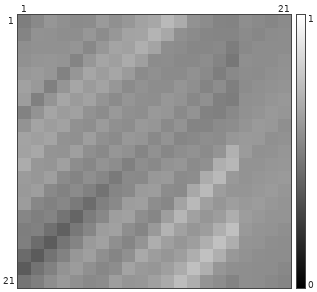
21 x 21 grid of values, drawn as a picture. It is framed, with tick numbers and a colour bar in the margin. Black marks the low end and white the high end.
The grain runs diagonally up to the right. The top right is the calmest part. A vertical seam about 80% of the way across splits the table, and the right part is calmer. The ninth with the lowest average is the bottom left. No row or column stands out.
